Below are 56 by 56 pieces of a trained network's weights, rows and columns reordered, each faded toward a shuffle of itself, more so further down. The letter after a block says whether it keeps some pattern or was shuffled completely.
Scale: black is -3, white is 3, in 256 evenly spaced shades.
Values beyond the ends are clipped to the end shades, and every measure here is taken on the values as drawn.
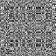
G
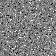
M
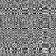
G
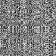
G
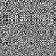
G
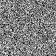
M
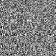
G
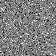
M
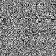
G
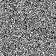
M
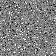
M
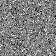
M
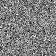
M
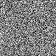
M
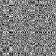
G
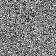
M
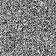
M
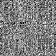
G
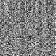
G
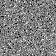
M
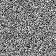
M
